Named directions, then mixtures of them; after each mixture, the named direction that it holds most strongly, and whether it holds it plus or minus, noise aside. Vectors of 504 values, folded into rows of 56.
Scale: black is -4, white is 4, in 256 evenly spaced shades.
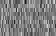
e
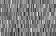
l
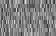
e, minus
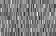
l, plus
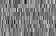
e, plus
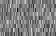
l, plus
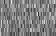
l, plus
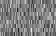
l, plus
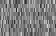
e, plus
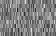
l, plus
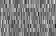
e, plus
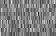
l, plus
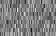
l, minus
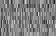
e, minus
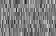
e, plus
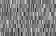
l, plus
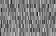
l, minus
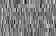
e, plus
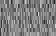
e, minus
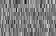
e, plus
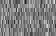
e, plus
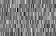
l, plus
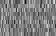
e, plus
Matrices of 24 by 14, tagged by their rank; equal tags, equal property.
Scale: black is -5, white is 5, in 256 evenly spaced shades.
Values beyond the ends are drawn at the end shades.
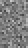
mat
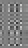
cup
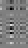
cup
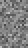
mat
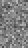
mat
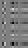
cup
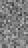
mat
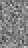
mat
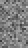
mat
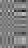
cup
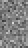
mat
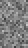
mat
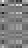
cup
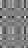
cup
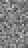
mat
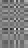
cup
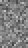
mat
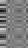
cup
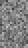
mat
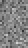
mat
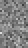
mat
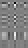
cup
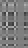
cup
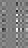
cup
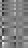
cup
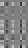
cup
